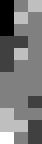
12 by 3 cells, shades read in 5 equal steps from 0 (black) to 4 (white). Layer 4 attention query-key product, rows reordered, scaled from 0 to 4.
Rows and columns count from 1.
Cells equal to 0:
3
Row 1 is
0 2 3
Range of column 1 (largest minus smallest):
4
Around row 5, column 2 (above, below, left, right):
1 2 1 2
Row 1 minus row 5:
-1 -1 1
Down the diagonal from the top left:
0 3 2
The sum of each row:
5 5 4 4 6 5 6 6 5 7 7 7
